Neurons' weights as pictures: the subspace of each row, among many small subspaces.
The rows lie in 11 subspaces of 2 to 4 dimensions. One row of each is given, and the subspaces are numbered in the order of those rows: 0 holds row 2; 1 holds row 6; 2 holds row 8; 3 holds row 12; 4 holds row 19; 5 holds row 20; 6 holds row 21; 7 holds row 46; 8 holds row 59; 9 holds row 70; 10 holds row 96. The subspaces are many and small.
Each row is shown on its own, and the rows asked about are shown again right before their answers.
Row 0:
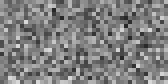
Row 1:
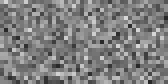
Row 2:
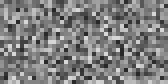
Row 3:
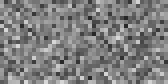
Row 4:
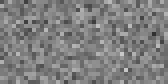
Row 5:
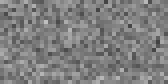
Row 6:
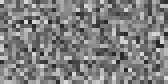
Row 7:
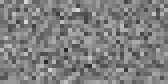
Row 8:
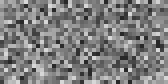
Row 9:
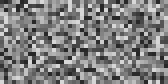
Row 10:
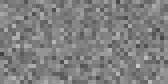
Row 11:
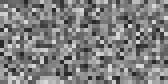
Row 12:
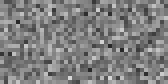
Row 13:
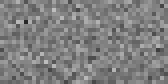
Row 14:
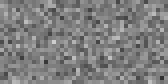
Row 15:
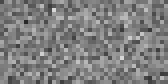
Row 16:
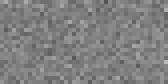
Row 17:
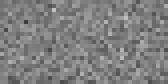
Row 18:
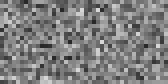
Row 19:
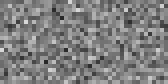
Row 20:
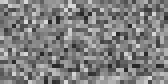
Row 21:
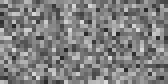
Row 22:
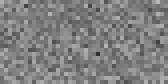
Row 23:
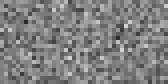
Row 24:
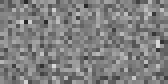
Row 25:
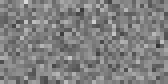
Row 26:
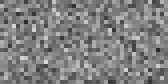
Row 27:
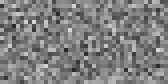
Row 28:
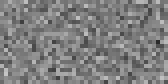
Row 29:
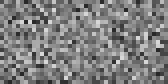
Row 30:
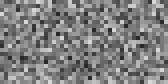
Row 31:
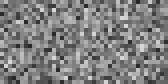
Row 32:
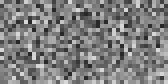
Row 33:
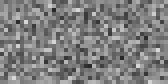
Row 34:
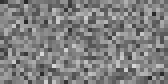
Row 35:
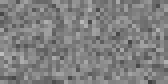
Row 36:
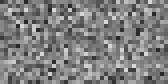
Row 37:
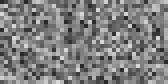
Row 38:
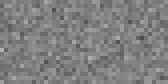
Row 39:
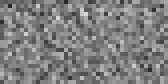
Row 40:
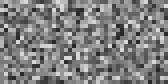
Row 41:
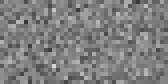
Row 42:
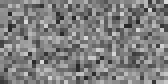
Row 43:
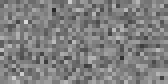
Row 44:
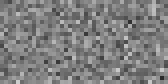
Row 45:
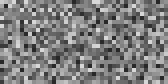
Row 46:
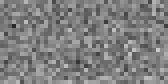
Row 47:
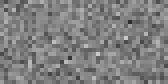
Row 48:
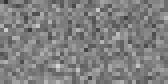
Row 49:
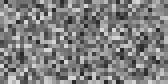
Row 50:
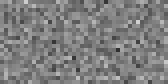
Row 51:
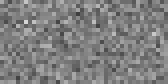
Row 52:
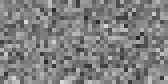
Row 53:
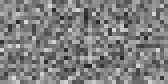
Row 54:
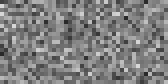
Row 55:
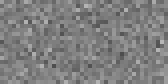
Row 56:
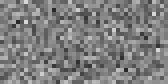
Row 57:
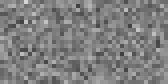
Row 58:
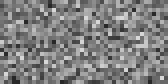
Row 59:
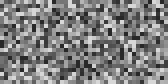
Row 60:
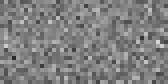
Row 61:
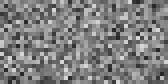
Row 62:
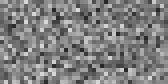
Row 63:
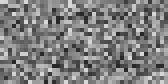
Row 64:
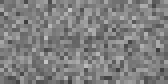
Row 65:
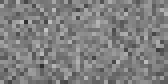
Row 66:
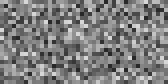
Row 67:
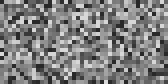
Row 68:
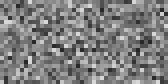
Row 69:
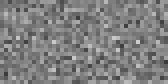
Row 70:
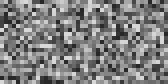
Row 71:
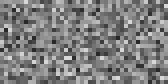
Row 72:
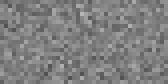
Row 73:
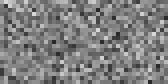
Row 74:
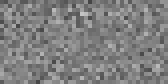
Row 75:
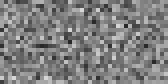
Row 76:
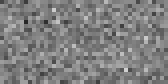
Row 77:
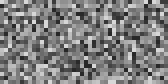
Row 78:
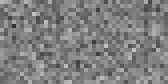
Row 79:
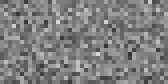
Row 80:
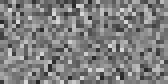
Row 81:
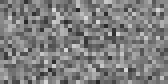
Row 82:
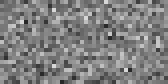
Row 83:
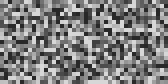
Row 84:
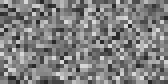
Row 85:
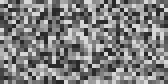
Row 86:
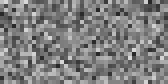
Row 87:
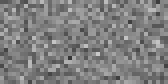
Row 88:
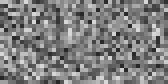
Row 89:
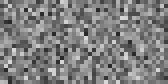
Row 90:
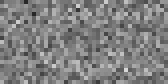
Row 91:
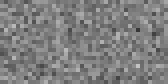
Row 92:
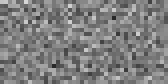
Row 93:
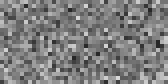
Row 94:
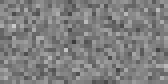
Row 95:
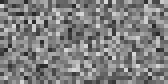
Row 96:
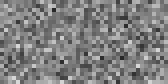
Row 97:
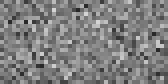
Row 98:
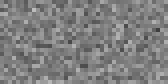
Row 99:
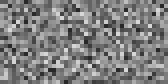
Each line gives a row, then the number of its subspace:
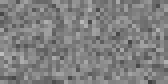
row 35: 6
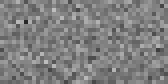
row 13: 4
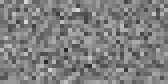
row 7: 10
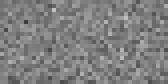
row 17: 5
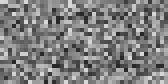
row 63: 5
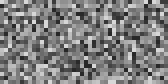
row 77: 8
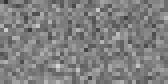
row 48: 3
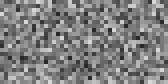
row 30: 8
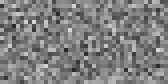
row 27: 8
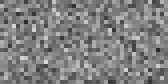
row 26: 8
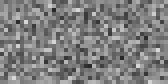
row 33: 10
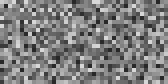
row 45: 3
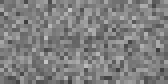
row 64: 7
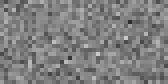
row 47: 7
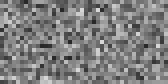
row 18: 9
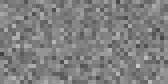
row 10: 10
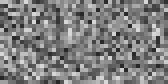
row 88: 6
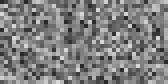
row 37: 6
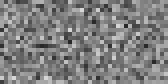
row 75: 9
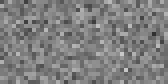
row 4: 9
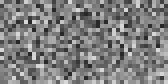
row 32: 1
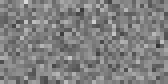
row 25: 9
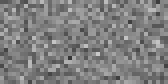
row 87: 7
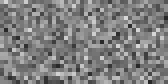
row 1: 5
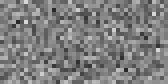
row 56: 10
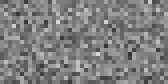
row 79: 7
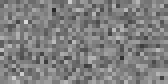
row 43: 4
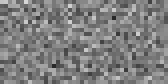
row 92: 3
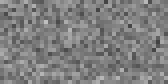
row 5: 6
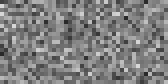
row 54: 8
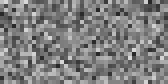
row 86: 7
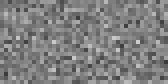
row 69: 0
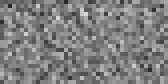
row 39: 3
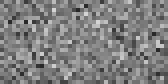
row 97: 1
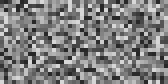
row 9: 7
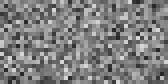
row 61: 4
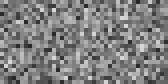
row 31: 10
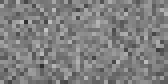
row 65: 1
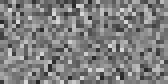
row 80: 3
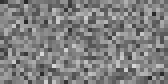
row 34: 5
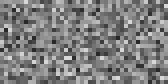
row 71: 4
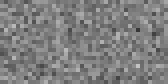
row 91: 6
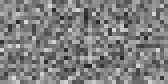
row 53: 10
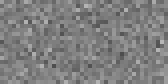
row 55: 1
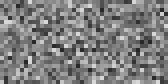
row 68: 7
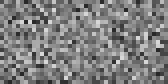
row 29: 1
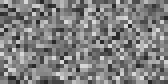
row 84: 10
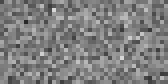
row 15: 5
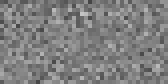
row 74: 3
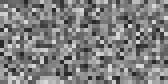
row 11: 4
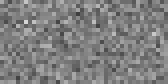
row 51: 9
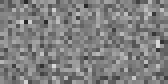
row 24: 4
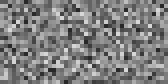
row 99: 10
